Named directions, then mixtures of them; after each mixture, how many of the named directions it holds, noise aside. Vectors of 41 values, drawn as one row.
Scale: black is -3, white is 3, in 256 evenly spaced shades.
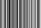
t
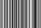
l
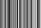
two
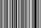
one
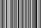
two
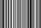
two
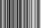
one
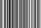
two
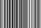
two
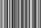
one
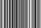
two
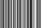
one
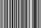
one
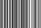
two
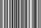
one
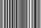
two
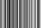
one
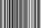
two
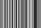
one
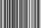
two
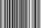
two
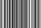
two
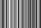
one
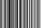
one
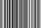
two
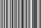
two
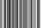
one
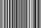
two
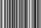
two
